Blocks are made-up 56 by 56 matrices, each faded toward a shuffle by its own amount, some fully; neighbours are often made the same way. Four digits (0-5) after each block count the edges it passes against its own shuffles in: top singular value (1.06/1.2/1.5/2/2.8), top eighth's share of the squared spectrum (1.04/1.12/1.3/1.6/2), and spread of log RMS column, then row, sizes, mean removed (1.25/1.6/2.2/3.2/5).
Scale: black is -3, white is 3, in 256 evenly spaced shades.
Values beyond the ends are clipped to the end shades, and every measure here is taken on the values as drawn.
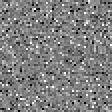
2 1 0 0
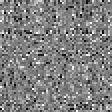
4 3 1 2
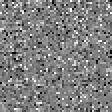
3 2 1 0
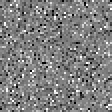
0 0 0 0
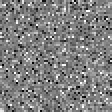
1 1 0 0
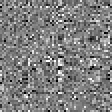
4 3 2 2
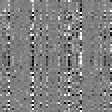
4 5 4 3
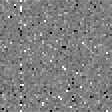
2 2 1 0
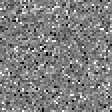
2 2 0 0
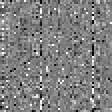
4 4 2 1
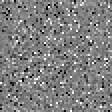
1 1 0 0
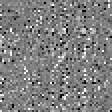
3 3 2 1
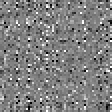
4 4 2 2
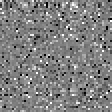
3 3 0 2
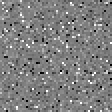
2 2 0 1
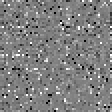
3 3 1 1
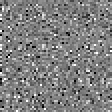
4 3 1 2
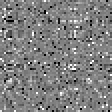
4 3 1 2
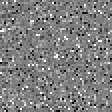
2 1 0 0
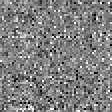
3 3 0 2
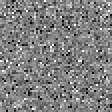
2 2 0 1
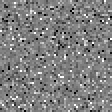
0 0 0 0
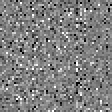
1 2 2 0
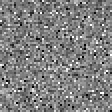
1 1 0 0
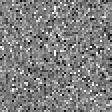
0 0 0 0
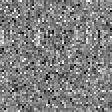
3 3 1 1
